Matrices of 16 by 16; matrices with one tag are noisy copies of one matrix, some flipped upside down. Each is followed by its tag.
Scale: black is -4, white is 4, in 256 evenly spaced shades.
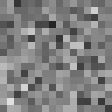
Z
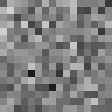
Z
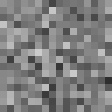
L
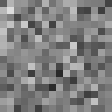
Z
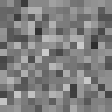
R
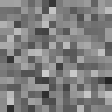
L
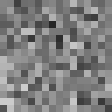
Z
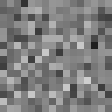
R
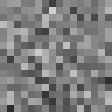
L
